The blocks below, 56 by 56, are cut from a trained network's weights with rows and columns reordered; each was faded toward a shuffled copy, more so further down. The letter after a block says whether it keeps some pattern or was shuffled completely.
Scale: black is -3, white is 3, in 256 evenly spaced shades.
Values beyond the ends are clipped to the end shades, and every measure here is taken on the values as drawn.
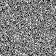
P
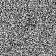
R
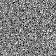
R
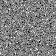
P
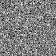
R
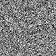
R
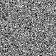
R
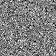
P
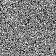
P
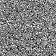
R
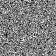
P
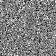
P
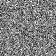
P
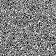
P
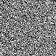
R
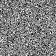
P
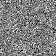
P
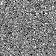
R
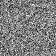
P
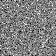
P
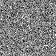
P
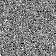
P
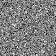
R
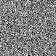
R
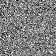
P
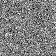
P
